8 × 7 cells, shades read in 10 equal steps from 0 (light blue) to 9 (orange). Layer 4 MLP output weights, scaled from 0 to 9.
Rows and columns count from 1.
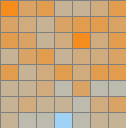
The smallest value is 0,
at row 8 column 4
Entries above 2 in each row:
7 7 7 7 7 7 7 6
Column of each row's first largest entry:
1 5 5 3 1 5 7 1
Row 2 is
6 5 4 6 7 7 6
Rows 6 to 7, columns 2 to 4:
4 5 3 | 5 4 4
